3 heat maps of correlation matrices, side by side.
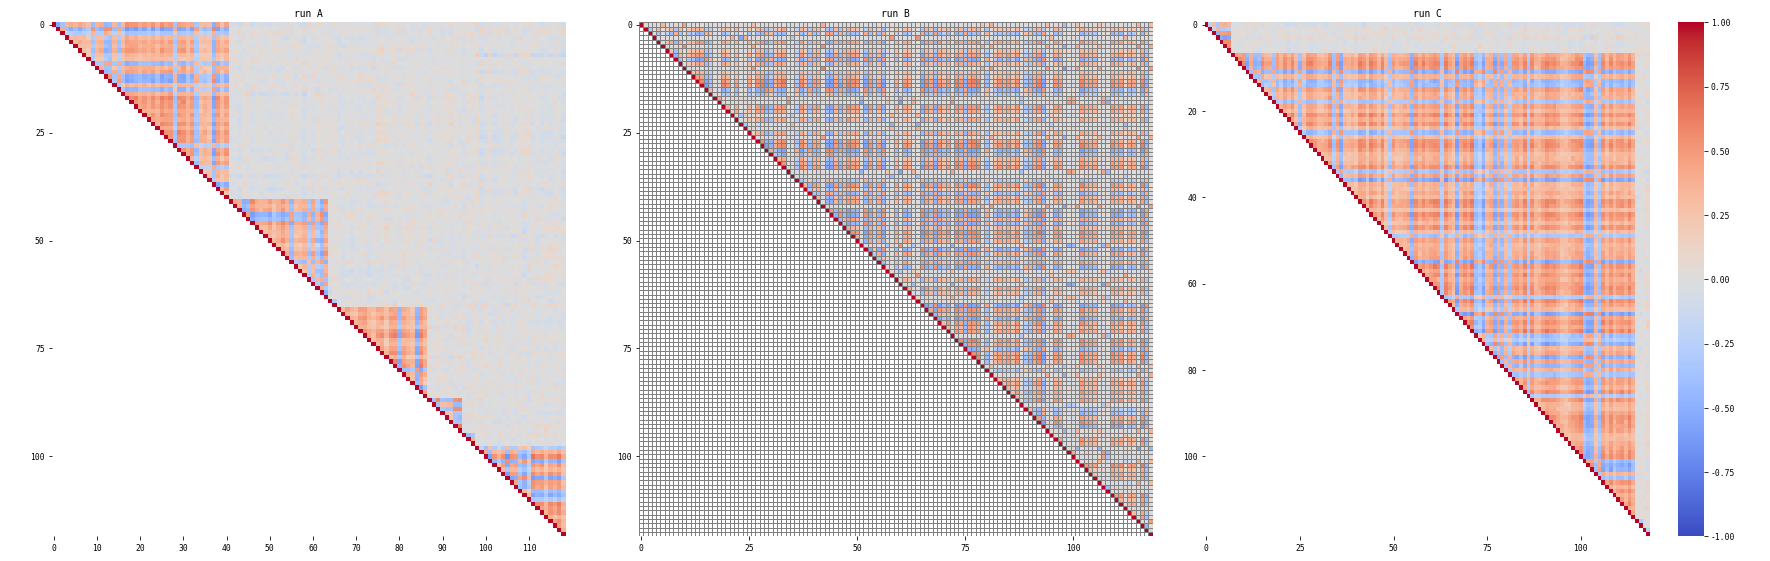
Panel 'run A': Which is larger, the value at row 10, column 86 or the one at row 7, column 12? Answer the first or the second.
the first
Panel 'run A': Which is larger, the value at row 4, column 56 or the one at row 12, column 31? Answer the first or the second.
the first
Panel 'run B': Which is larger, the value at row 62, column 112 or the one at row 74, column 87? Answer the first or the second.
the second
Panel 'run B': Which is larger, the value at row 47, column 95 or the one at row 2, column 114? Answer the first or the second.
the first
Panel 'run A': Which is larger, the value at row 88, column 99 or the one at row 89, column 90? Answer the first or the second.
the first
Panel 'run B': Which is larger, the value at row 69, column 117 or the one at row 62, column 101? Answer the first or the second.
the second
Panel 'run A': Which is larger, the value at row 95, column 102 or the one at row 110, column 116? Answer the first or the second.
the first
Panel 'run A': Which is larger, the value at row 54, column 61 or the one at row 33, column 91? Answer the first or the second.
the second
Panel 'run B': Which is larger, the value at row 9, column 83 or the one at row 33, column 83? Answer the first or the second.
the second
